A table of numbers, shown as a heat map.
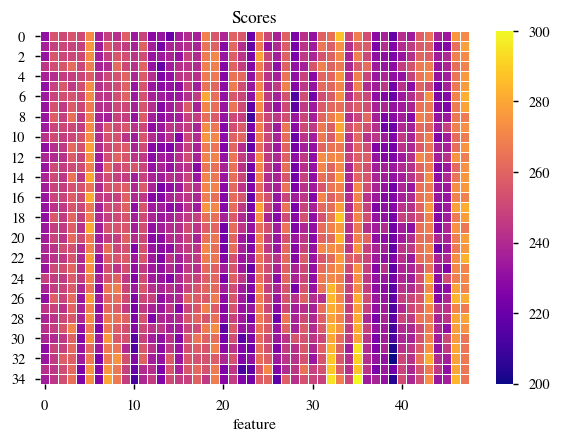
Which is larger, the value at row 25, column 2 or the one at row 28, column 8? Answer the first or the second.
the second
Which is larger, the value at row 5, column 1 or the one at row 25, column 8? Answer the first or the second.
the second
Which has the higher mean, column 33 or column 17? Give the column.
33
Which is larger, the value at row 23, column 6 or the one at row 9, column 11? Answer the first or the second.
the second
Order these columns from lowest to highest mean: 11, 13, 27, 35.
13, 11, 27, 35
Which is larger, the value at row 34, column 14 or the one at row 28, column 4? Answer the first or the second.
the first
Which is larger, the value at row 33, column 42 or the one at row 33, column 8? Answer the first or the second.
the second
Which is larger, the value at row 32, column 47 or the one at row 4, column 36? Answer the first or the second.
the first
